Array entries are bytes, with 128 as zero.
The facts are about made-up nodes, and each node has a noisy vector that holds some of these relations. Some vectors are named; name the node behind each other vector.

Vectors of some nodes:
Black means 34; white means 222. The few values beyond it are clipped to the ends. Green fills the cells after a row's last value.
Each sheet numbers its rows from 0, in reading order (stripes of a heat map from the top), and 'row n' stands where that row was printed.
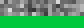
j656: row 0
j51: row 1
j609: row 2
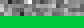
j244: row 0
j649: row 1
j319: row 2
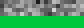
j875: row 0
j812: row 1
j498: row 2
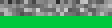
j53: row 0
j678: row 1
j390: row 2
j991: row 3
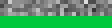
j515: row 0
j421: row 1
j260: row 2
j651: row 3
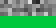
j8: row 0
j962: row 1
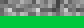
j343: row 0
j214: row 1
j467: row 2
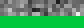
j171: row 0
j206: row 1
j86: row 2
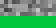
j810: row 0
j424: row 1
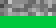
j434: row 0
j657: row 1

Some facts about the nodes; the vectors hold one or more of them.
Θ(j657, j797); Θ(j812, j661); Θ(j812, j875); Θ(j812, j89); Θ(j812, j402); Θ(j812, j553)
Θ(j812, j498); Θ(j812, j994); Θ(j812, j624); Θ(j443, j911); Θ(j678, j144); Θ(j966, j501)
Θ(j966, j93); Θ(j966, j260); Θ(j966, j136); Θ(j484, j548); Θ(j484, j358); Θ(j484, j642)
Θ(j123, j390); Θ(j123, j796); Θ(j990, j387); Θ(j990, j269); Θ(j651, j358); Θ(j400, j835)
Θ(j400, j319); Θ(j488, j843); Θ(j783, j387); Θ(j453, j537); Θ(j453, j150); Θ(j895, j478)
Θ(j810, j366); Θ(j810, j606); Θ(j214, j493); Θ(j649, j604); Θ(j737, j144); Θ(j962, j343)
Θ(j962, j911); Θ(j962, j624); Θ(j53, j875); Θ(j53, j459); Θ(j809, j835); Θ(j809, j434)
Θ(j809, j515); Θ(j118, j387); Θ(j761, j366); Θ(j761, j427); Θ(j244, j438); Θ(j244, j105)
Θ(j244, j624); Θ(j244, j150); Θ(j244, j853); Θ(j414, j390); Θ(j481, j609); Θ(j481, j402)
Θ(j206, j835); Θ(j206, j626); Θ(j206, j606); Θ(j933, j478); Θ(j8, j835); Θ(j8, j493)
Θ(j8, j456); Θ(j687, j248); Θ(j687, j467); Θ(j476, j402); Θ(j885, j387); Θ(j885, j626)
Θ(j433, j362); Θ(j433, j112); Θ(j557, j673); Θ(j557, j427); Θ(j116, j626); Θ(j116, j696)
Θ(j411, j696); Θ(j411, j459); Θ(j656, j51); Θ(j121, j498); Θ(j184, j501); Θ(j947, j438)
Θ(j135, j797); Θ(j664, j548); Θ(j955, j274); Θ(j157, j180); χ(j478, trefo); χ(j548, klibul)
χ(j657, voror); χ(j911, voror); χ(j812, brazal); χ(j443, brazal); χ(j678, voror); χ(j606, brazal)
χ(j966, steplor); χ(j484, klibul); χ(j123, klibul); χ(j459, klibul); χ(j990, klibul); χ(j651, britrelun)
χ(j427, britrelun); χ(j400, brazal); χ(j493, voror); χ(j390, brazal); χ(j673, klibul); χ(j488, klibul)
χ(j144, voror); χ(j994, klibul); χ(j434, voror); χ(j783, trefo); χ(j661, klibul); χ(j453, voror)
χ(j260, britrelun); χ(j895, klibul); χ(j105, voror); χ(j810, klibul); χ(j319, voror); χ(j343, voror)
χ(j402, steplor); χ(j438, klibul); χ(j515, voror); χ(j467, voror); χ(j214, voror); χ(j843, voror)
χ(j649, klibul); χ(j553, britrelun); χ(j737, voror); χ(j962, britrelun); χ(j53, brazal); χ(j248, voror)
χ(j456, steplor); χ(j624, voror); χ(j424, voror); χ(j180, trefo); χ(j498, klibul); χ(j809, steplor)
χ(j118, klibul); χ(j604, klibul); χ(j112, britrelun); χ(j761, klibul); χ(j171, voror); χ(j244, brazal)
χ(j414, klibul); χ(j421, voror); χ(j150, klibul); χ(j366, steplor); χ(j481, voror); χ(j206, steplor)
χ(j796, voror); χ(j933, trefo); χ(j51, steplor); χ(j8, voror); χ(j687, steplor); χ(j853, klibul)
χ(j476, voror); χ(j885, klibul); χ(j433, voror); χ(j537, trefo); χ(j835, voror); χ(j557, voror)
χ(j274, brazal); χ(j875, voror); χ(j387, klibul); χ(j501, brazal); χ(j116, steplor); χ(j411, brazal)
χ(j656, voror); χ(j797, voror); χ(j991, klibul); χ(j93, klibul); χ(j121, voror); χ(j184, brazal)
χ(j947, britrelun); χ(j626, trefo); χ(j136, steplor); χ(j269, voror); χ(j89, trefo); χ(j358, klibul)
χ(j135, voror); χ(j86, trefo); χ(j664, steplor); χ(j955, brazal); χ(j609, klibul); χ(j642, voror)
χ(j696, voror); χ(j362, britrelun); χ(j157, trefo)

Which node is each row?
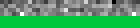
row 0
j157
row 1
j885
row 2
j493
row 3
j604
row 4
j626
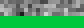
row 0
j184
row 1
j459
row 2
j453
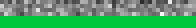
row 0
j443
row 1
j843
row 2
j411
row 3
j93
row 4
j696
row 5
j783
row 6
j488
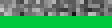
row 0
j400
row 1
j642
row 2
j664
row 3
j687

